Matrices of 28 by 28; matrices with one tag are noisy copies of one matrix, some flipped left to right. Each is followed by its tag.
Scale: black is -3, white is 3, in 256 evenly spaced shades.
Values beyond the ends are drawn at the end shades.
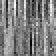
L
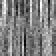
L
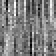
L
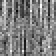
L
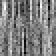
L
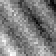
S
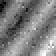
S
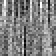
L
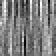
L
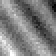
S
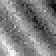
S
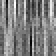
L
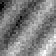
S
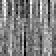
L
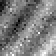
S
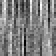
L
